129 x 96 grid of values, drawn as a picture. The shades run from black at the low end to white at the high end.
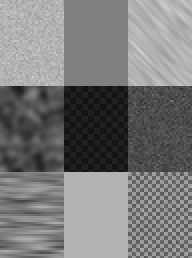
The table splits into 3 rows of 3 panels. Panel 1,1: high, fine-grained, faint in contrast. Panel 1,2: middling, flat. Panel 1,3: high, slanting down to the right, faint in contrast. Panel 2,1: low, blotchy. Panel 2,2: very low, checkered, faint in contrast. Panel 2,3: low, fine-grained, faint in contrast. Panel 3,1: middling, streaked across. Panel 3,2: high, flat. Panel 3,3: middling, checkered, strong in contrast.
